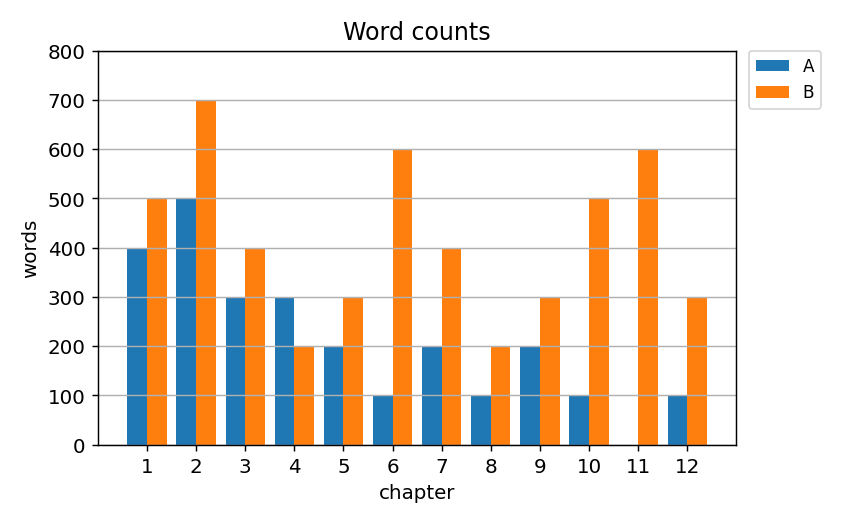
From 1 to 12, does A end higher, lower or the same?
lower
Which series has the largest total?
B
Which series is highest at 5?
B
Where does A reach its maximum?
2
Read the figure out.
Title: Word counts
x-axis: chapter, ticks 1 2 3 4 5 6 7 8 9 10 11 12
y-axis: words, ticks 0 100 200 300 400 500 600 700 800
Legend: A, B
Values:
A: 400 500 300 300 200 100 200 100 200 100 0 100
B: 500 700 400 200 300 600 400 200 300 500 600 300
